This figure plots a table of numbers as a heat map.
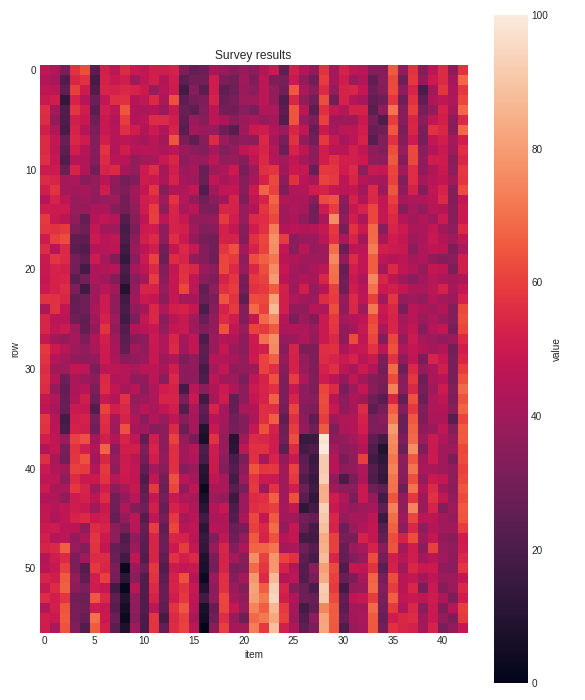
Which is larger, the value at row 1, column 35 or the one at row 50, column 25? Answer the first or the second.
the first
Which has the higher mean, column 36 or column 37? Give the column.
37
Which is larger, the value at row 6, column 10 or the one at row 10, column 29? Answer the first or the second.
the second
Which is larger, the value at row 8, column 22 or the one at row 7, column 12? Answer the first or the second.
the first
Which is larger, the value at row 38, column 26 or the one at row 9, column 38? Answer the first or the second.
the second
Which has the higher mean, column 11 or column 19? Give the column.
11
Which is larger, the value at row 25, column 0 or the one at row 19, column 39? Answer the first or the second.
the first
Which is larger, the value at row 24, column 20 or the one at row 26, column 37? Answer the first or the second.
the second
